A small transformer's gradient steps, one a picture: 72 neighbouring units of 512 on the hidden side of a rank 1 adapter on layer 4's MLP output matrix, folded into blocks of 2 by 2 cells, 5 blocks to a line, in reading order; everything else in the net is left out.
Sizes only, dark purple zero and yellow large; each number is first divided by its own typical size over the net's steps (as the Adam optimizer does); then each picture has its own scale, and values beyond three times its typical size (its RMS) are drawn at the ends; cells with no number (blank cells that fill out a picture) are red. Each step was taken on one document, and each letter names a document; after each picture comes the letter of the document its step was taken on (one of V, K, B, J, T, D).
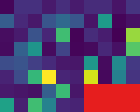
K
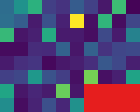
K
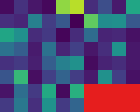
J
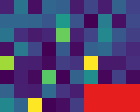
K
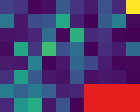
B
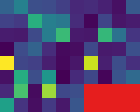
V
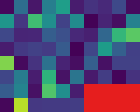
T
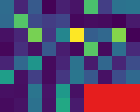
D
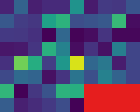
V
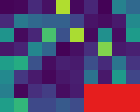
T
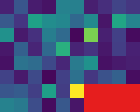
J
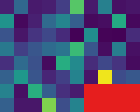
V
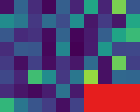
T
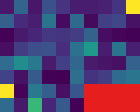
B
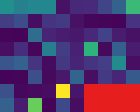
D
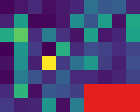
J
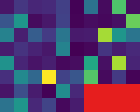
T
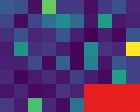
K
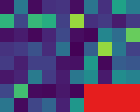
T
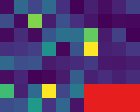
B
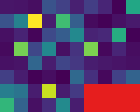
B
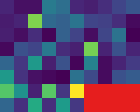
B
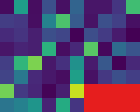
B
